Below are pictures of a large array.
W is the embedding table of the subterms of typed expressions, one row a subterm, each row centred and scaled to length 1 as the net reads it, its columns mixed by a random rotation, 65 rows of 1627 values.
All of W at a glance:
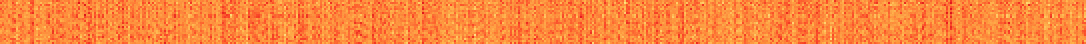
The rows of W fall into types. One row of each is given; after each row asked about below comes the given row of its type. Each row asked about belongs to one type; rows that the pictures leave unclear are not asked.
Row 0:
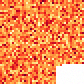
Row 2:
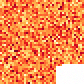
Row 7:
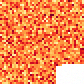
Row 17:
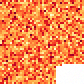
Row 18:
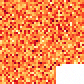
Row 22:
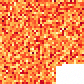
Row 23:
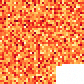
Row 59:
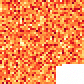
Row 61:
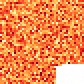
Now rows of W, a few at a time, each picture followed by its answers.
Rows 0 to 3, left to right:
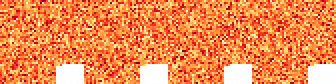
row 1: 23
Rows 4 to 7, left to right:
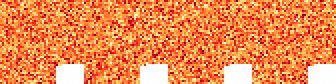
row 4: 7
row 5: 17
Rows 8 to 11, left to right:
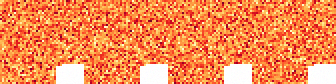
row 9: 18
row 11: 61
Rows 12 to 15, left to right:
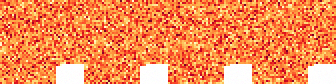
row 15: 23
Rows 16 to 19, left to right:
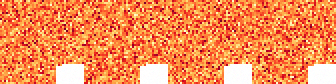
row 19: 2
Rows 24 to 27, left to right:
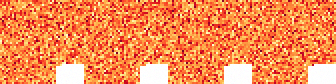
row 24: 22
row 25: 22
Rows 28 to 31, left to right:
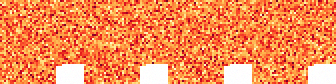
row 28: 7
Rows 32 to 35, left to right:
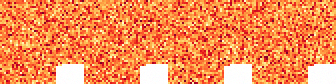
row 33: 18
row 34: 2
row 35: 2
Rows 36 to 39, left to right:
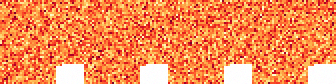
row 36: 17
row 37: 2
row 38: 22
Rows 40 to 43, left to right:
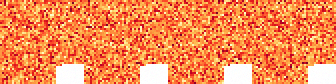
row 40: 17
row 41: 18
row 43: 23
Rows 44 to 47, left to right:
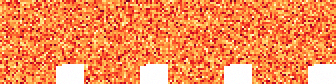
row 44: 59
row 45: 0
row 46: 59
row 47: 18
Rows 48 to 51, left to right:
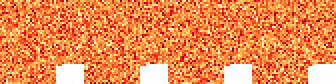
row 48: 0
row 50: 23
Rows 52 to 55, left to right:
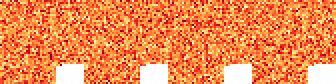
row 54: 23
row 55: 17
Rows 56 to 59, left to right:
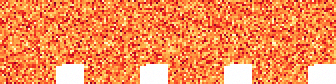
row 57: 59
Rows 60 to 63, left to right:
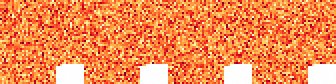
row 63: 18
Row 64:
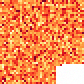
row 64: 0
